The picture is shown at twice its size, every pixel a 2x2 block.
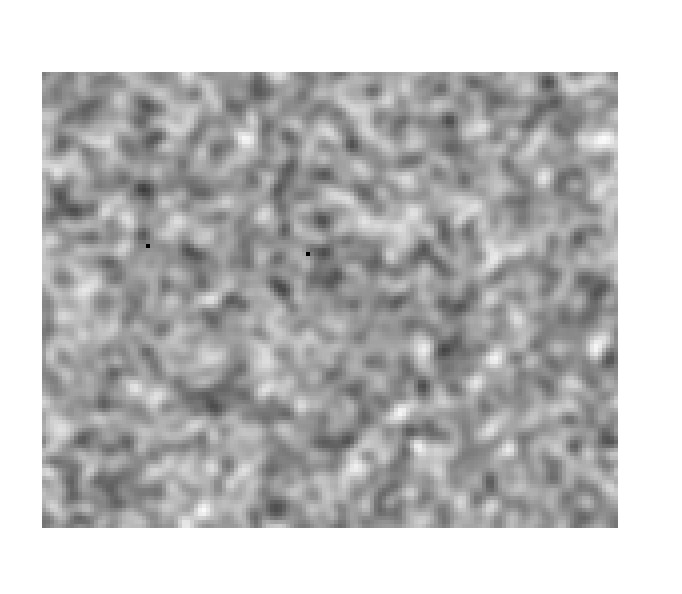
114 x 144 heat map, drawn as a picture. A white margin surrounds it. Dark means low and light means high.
Odd rows or columns: none. Grain: blotchy. Histogram: bell-shaped. Lone odd cells: 2, each lower than its neighbours. Slope: none. Stripes: none.
